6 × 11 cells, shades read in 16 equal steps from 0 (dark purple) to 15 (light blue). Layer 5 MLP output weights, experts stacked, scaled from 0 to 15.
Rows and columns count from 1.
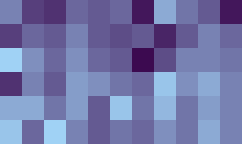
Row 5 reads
12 12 8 11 6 14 8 13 8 11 9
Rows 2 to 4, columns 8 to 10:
2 6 9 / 5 9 9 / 14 10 12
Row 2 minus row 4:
1 -2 0 -2 -4 -3 -1 -12 -4 -3 -2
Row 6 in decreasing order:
15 14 12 10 9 9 8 8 7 7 6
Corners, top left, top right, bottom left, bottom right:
9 1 14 9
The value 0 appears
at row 3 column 7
